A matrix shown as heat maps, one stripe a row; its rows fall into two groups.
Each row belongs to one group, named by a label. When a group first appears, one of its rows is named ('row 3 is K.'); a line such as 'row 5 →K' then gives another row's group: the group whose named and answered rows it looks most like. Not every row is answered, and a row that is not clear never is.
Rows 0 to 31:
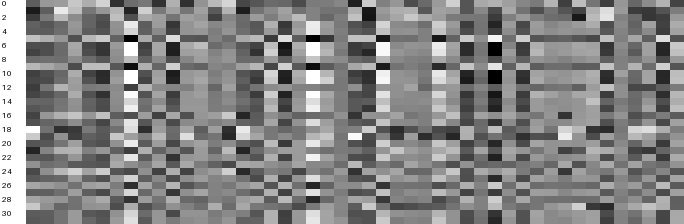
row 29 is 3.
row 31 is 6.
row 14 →6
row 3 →6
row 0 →3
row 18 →3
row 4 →6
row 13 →6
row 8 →6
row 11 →6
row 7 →6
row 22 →6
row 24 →3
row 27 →6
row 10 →6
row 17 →6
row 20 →6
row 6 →6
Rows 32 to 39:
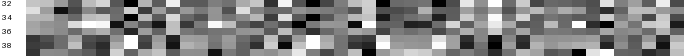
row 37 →6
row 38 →6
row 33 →3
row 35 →3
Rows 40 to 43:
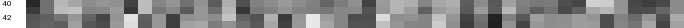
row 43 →6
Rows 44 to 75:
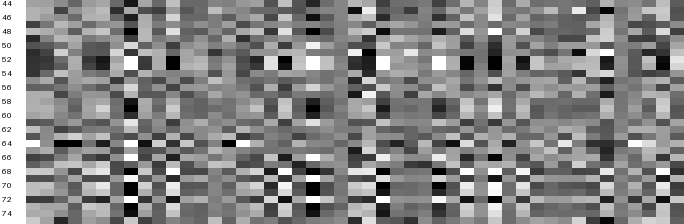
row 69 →6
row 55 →3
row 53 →6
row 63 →3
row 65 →3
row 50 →6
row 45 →3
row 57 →3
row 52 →6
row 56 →6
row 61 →6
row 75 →3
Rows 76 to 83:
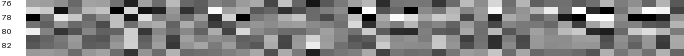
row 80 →3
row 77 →3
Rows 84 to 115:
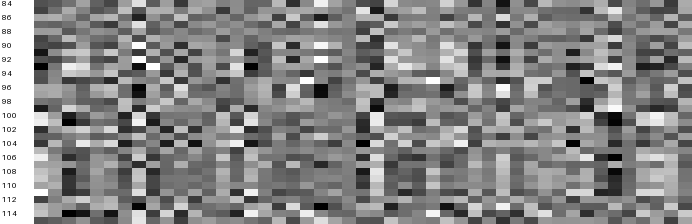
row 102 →3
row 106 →3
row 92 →6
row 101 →3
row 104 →3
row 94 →3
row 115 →6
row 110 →3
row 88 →3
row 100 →3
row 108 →3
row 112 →3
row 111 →3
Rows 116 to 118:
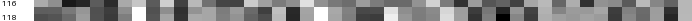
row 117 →6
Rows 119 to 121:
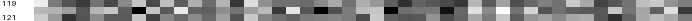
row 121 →3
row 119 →3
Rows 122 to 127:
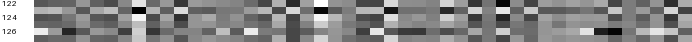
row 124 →6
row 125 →6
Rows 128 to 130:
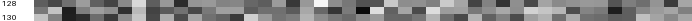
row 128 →6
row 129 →3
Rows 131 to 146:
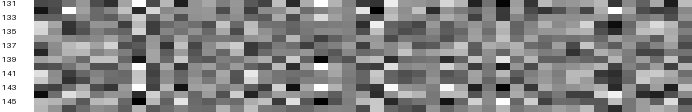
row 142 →3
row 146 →3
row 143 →6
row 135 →3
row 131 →6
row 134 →3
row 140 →6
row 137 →3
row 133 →6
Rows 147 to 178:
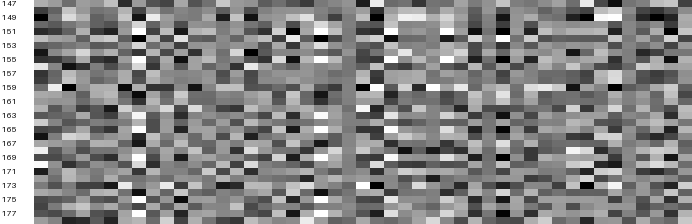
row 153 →6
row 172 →3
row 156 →3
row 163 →6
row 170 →3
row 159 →3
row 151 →6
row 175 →6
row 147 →3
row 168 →3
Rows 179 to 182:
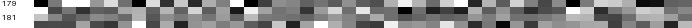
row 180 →3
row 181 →3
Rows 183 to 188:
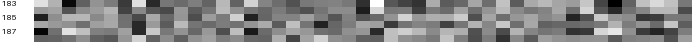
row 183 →3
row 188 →6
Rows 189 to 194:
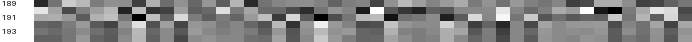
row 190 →3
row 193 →6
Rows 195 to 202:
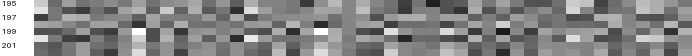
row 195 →3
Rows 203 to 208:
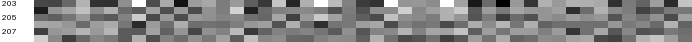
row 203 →6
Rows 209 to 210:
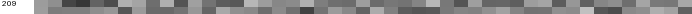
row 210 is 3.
